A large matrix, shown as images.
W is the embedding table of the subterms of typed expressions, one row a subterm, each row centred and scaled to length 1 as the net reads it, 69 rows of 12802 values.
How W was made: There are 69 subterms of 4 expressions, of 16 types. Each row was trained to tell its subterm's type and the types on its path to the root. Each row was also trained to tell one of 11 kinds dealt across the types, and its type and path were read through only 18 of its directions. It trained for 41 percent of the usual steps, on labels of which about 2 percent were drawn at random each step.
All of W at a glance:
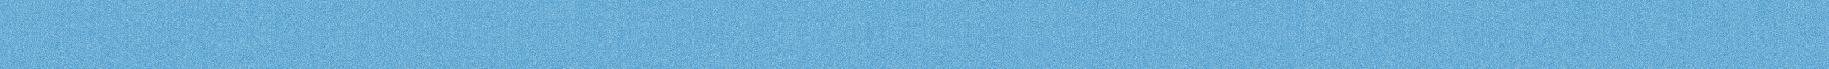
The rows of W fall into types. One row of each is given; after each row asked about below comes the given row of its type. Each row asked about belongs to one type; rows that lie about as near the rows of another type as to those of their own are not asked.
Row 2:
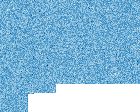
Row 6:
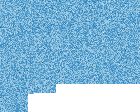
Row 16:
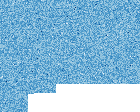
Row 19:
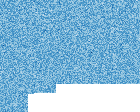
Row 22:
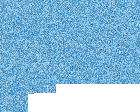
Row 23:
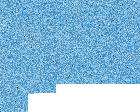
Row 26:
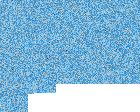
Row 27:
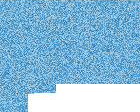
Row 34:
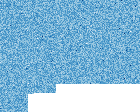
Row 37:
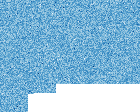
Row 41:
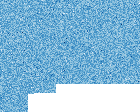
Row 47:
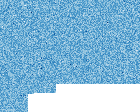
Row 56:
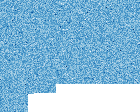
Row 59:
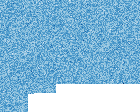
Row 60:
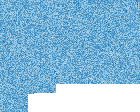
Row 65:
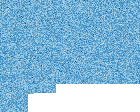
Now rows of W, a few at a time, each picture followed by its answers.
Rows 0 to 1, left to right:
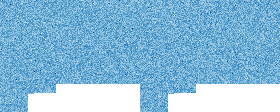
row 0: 23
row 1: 16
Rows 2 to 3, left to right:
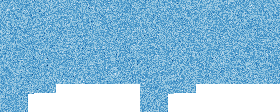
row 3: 27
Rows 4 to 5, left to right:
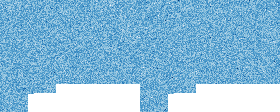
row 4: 37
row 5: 37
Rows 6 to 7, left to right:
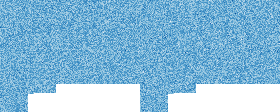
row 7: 2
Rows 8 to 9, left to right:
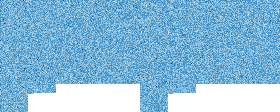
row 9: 6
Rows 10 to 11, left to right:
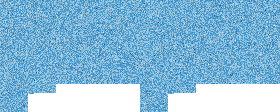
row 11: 26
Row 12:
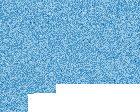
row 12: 37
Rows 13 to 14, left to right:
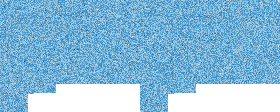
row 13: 34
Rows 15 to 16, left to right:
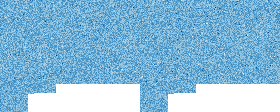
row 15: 22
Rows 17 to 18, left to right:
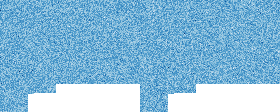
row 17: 37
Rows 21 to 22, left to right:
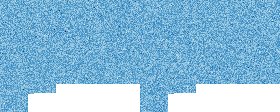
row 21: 2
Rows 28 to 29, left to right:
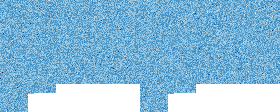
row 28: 34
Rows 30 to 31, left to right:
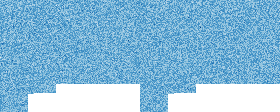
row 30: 37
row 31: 22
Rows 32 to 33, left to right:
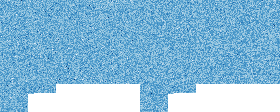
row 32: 34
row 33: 22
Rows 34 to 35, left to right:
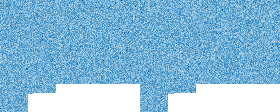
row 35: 22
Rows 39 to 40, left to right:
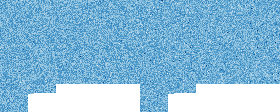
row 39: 27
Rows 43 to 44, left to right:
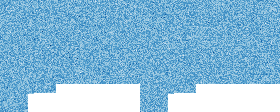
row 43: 27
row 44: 23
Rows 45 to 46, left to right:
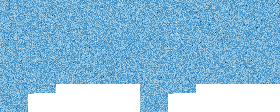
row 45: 6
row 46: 6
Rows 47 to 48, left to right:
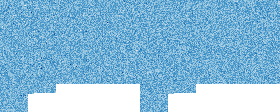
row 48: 16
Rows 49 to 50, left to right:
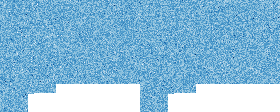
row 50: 41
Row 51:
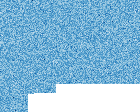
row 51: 56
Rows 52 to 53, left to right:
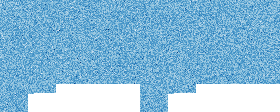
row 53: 34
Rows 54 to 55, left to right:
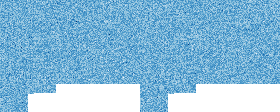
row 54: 6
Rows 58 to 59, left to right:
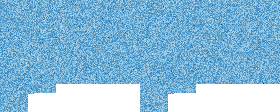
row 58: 22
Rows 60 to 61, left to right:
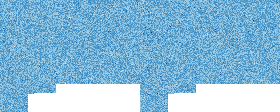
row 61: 2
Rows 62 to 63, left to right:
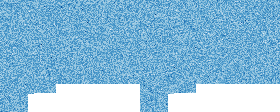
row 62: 56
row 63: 2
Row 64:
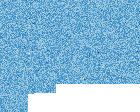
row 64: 56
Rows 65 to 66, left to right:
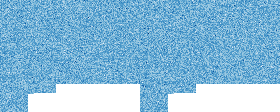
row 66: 27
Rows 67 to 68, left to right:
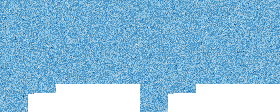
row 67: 26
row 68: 34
